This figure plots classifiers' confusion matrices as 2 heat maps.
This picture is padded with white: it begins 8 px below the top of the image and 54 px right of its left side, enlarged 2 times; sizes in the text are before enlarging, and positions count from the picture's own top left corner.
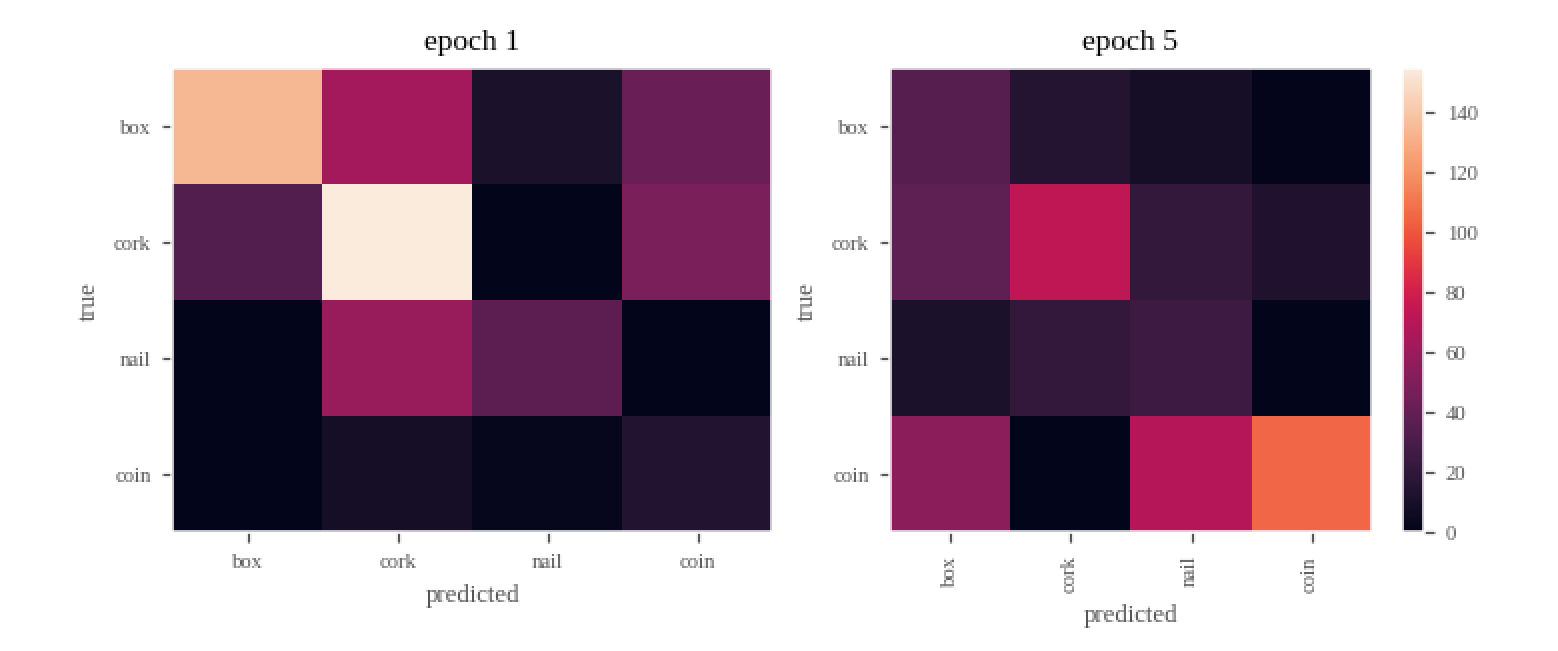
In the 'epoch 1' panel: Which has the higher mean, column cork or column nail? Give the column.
cork
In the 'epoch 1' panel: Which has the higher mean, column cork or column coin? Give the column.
cork
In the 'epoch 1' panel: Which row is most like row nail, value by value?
coin
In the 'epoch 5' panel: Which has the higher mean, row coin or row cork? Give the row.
coin
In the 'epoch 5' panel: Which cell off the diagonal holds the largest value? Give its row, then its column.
coin, nail
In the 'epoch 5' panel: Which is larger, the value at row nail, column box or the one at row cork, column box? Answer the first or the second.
the second
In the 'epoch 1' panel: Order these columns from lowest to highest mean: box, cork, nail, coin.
nail, coin, box, cork
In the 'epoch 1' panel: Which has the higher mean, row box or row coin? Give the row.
box
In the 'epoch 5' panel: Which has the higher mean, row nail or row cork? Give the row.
cork
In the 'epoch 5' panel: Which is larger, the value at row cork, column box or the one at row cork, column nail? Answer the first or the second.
the first
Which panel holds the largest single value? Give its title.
epoch 1
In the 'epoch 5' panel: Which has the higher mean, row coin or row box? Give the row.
coin
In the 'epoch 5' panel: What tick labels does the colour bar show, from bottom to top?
0, 20, 40, 60, 80, 100, 120, 140
